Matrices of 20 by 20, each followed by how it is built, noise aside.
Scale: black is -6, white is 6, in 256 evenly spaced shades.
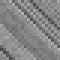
Toeplitz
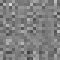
low rank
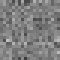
low rank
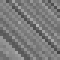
Toeplitz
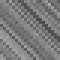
Toeplitz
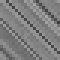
Toeplitz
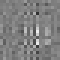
low rank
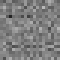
low rank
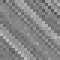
Toeplitz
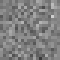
low rank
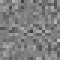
low rank
